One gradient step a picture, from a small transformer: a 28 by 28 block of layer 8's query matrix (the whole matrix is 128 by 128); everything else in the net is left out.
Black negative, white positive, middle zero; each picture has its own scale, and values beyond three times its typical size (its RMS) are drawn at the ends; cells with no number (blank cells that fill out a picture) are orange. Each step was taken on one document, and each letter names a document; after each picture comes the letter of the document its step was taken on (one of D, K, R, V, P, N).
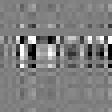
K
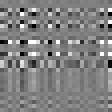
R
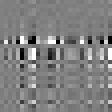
K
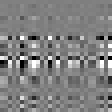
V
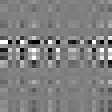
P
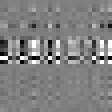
P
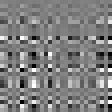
V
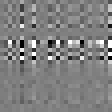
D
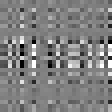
D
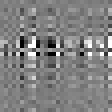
K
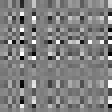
D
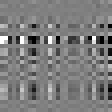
P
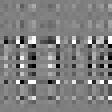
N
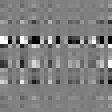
V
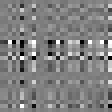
D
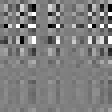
N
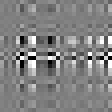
K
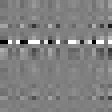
P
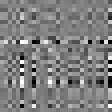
D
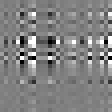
K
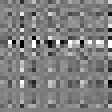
D
